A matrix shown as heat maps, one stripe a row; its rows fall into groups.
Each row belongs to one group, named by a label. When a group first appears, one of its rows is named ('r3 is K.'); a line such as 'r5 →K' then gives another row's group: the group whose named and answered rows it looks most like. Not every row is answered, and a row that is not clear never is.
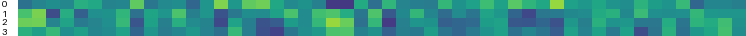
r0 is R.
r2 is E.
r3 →E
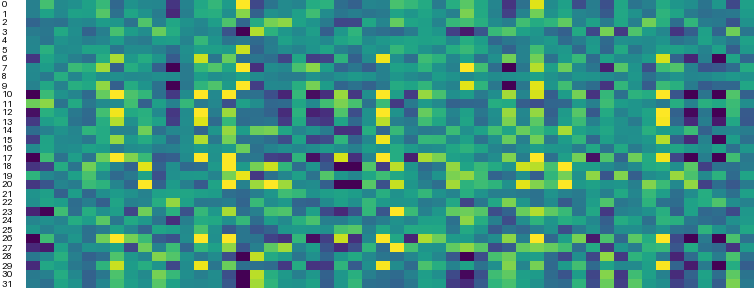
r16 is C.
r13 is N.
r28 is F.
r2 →R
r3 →F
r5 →C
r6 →N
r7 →C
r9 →C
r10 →N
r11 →E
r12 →N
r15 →N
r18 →R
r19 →C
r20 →R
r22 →F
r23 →R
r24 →C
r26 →N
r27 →R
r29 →N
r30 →F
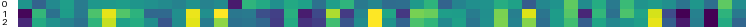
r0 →F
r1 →N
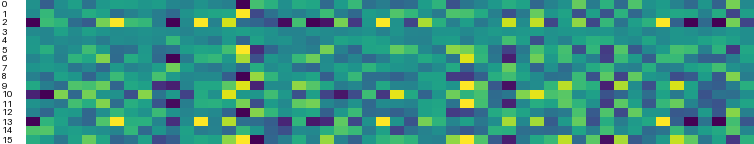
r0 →F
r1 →C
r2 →N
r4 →F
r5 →C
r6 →C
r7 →F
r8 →F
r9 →C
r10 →R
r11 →C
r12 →F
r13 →N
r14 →E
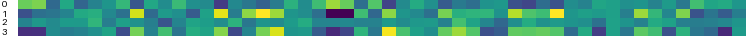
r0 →E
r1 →R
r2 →C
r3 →R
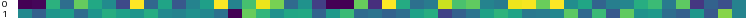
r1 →F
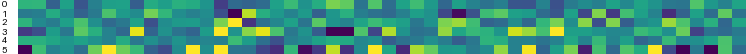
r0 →E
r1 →F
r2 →C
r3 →R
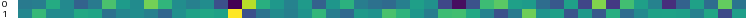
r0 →F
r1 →C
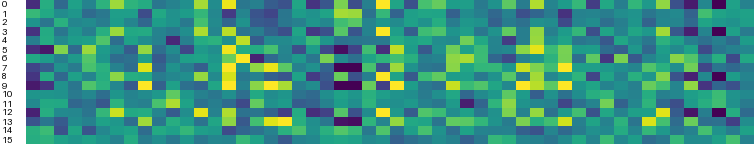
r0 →N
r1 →E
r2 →E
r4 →C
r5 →R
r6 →C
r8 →N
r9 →R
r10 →F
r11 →F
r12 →N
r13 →R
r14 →E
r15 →E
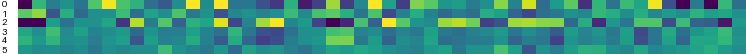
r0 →N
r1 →E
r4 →E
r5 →F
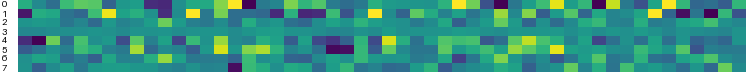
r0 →C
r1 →N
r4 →R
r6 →F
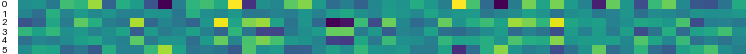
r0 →C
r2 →R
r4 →R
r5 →F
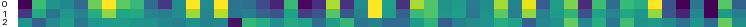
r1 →N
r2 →F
